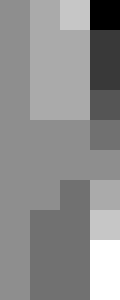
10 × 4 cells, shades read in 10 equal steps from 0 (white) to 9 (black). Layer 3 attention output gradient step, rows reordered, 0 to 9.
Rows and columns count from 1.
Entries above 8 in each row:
1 0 0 0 0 0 0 0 0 0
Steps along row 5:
same same up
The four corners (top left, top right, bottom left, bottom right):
4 9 4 0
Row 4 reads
4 3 3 6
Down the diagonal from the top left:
4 3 3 6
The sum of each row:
18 17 17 16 17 16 16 16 14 14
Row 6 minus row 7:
0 0 -1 1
